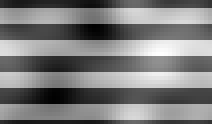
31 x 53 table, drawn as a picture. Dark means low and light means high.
Stripes running across repeat 4 times from top to bottom. Overall the values sit about 50% of the way up the scale. No lone cell stands out from its neighbours. The middle right is the ninth with the highest average.
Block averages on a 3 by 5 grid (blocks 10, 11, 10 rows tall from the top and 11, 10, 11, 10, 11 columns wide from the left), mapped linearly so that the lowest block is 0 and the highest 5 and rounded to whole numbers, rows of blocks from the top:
11033
32354
10232
